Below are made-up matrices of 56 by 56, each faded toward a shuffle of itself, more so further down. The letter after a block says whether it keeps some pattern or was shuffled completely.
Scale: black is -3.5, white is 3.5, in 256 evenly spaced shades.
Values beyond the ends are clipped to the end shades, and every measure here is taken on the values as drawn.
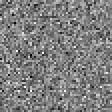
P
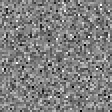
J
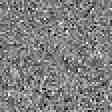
J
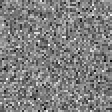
P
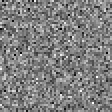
J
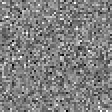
J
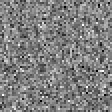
J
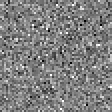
P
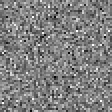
P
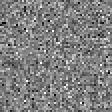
J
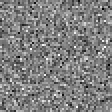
P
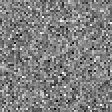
P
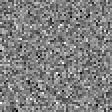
P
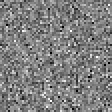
J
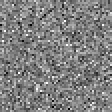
P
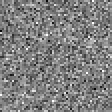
J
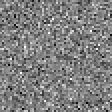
J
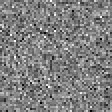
P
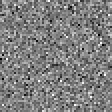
J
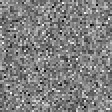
P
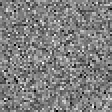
J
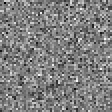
P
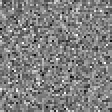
J
